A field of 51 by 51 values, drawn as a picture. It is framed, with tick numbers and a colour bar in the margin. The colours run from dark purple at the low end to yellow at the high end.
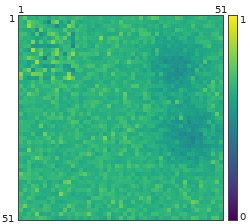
Values change most from cell to cell in the top left. An odd patch, rougher than its surroundings, sits in the top left. Neither half mirrors the other. There are two dips.
